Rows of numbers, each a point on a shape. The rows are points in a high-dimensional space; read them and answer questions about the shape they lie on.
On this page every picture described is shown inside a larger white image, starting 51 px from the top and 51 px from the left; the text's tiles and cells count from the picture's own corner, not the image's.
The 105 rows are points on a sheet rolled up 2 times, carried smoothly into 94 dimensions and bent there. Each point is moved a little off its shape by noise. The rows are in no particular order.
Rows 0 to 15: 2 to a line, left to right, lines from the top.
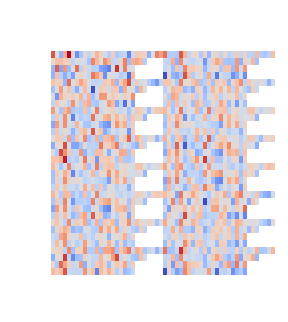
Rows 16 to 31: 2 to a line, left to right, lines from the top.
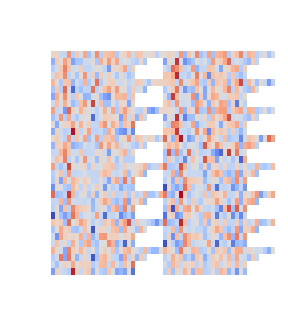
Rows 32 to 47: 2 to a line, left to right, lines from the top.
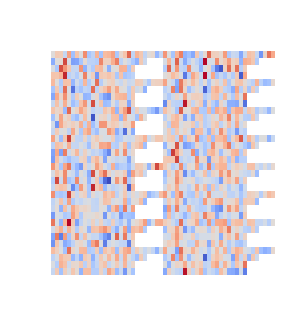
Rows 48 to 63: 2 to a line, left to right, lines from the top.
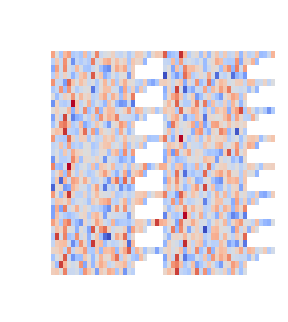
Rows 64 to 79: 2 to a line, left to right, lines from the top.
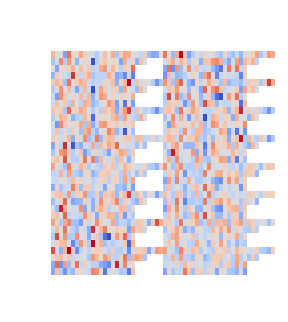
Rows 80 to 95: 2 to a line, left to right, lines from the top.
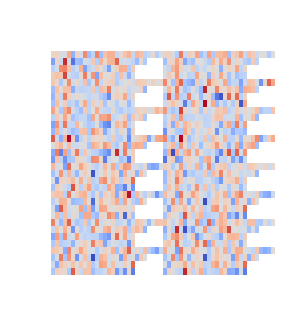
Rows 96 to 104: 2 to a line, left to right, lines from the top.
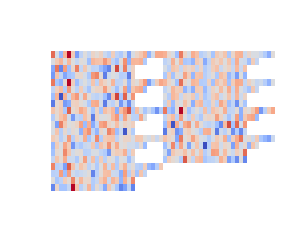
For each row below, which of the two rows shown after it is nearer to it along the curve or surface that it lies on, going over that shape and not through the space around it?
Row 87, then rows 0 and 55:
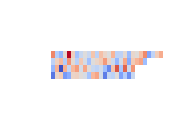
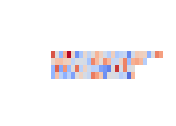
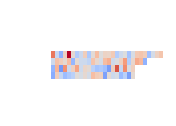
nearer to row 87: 0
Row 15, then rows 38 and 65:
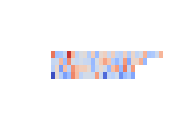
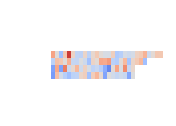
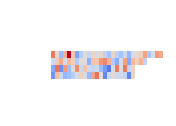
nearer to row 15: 65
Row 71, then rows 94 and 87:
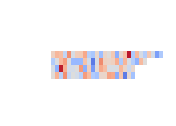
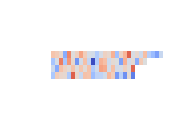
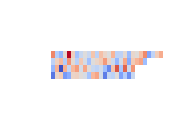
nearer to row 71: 94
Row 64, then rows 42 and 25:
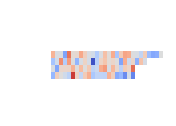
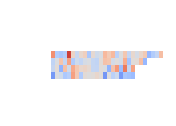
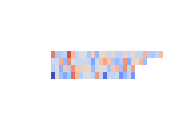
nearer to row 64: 25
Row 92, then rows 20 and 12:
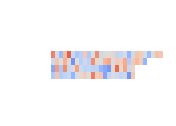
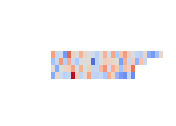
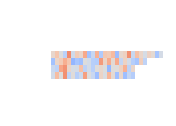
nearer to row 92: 12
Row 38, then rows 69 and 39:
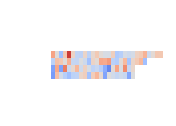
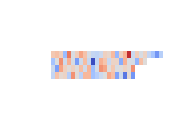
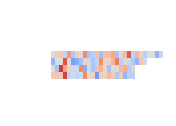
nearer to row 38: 39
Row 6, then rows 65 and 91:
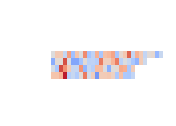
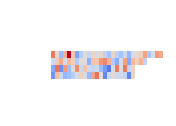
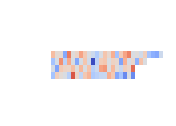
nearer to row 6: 91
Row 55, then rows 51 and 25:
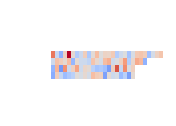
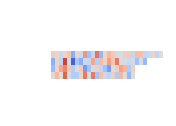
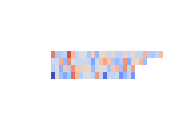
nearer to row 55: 51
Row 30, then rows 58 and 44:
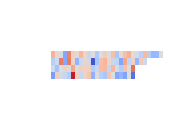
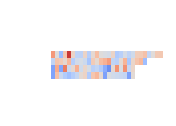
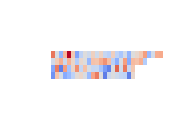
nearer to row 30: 44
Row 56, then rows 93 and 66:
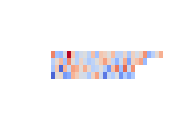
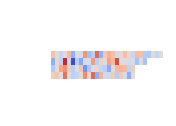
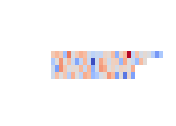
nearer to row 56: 66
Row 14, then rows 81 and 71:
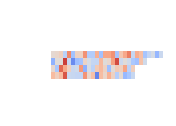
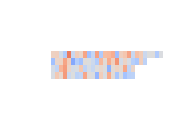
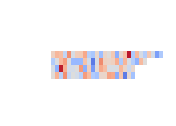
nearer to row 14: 71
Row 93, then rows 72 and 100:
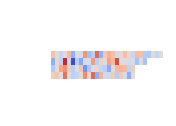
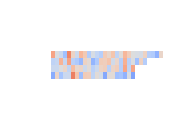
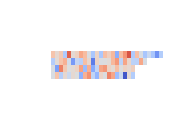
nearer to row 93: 100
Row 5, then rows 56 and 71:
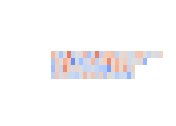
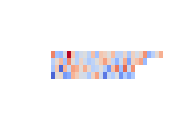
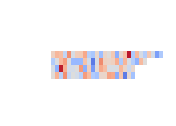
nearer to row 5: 71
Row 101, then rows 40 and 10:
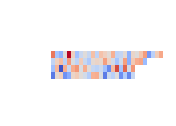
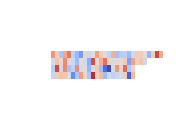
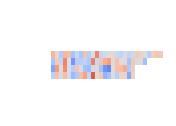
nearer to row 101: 40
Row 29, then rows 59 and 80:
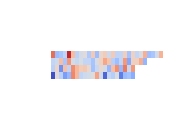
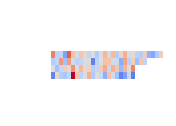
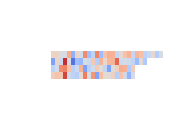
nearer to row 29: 59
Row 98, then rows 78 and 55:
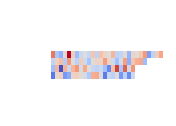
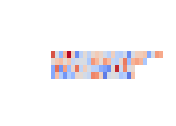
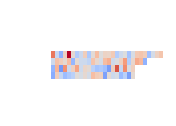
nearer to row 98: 78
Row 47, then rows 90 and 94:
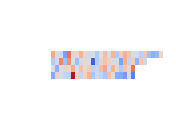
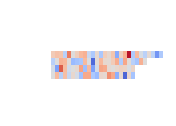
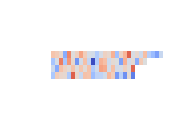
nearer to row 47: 94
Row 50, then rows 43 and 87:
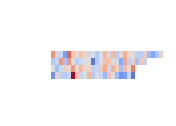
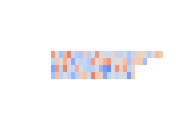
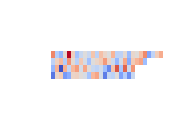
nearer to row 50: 87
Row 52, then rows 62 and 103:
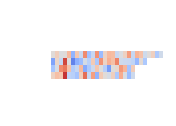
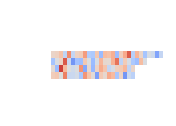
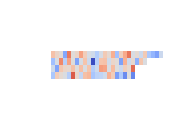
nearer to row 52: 62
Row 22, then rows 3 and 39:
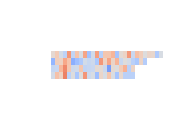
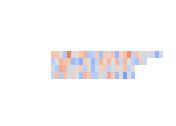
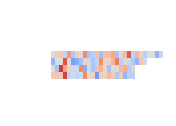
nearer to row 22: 3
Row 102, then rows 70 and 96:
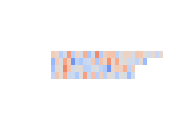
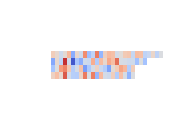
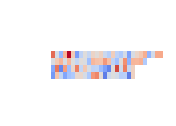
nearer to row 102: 70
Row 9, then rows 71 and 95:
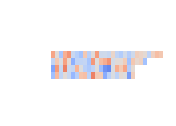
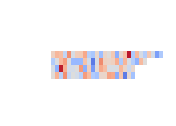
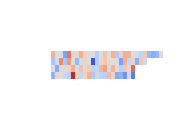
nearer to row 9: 71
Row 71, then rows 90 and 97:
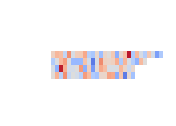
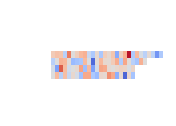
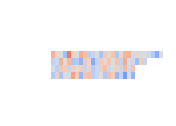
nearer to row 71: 90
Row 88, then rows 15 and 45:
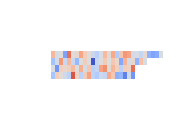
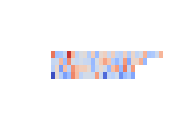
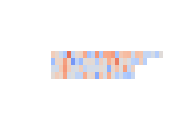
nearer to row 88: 15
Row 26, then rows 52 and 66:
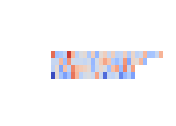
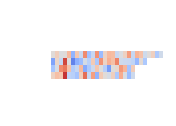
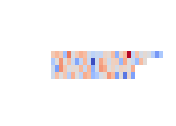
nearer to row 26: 66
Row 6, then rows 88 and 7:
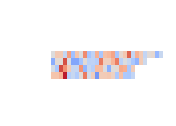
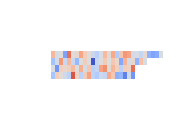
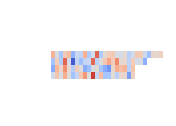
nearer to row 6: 7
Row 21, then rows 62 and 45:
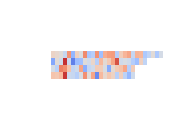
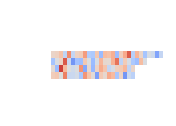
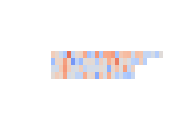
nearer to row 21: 62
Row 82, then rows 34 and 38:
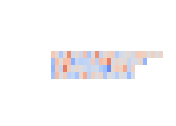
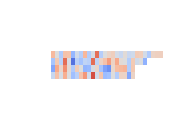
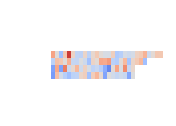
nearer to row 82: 38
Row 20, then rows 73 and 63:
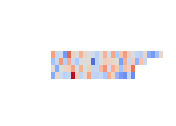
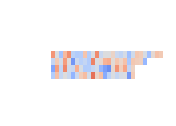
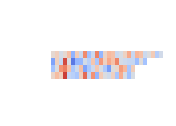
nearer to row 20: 63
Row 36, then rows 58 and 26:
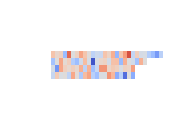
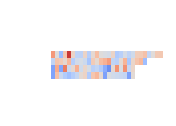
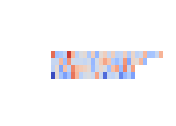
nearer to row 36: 26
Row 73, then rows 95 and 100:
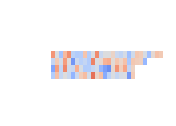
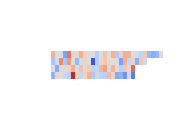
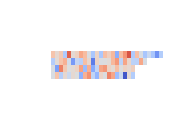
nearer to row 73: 100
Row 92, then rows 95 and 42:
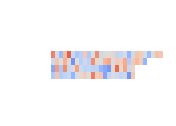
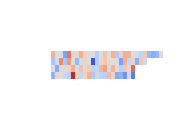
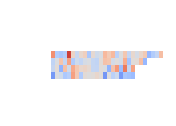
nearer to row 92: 42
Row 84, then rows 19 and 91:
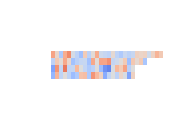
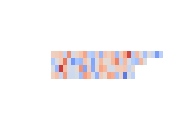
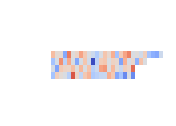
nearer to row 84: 19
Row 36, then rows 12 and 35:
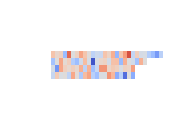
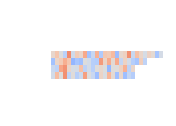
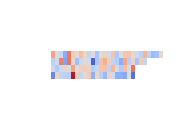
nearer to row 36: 35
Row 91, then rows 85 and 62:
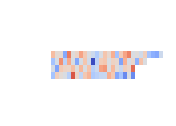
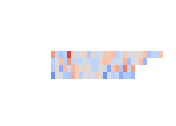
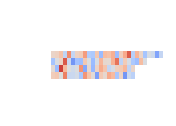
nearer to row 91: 62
